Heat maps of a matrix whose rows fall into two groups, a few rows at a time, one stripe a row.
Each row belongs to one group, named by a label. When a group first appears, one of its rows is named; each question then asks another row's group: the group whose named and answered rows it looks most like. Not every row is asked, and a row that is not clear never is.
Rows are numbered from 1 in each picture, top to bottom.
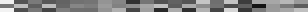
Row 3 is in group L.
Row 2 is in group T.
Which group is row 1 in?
L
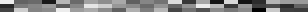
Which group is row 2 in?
T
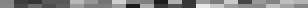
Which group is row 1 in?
L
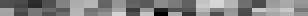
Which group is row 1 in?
L
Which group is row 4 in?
L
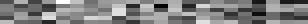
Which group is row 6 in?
L
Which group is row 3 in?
L
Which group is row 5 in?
T
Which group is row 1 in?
T
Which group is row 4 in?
T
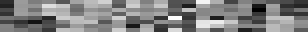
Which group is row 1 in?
T
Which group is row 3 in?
T
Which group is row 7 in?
L
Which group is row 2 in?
T
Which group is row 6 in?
L
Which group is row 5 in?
L
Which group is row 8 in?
L
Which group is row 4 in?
T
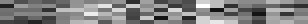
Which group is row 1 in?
L
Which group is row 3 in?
L
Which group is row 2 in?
T
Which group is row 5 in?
L
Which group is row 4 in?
T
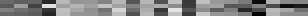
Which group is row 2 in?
T
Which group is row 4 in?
L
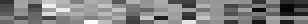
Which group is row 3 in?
T
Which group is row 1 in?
T
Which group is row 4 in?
T
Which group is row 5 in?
L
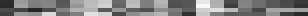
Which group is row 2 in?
T
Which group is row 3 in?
L
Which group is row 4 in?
T
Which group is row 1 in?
T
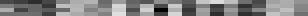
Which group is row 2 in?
L
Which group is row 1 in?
L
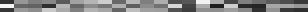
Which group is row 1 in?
T
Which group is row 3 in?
T
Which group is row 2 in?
L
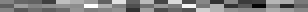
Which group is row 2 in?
T
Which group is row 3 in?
L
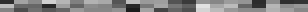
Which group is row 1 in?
T
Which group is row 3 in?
L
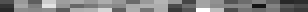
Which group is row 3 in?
T
